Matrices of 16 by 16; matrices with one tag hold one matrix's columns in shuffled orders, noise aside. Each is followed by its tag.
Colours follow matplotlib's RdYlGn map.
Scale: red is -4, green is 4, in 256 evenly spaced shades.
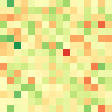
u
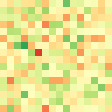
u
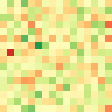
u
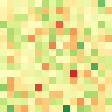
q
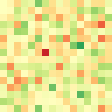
u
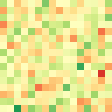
q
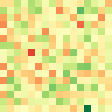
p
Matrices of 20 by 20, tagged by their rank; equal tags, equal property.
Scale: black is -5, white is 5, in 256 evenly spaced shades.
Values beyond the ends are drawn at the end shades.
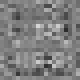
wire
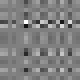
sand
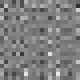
wire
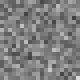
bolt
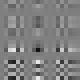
sand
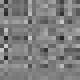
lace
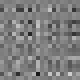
lace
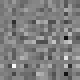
wire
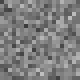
bolt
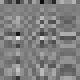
lace
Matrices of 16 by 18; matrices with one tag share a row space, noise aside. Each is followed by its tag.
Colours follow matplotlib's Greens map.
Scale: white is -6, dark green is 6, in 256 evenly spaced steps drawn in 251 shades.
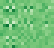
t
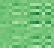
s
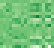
s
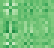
t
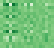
t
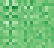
t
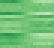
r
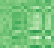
s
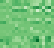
s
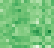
s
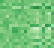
s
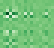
t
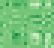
s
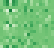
t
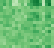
s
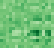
s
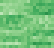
r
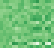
s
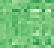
s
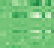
s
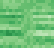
r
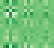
t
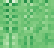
t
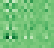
t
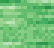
r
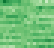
r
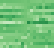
r
